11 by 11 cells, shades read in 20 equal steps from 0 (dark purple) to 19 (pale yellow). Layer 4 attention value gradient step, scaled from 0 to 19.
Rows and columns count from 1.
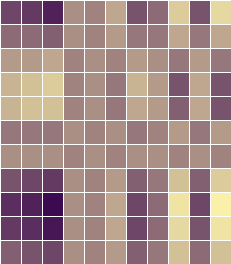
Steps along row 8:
down down up down up down up up down up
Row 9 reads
3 2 0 11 10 13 5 8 18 5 19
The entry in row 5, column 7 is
13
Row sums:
98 109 121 126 125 111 117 102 94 96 105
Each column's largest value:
14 15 16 11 11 13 14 12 18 13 19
